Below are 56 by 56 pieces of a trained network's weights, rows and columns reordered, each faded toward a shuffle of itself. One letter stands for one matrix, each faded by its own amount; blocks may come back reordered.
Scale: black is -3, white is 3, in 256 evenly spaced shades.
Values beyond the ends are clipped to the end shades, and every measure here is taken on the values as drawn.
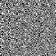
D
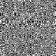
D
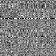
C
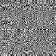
C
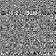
C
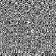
D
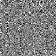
D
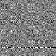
C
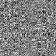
D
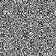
D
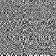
C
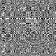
C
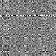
C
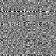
C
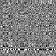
C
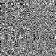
D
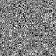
D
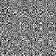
D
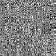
D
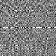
C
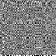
C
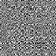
C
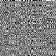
C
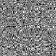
D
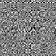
C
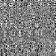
D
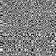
C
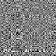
C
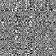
D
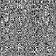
D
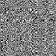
D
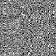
D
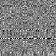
C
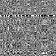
C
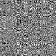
D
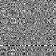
C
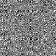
D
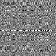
C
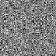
D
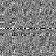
C
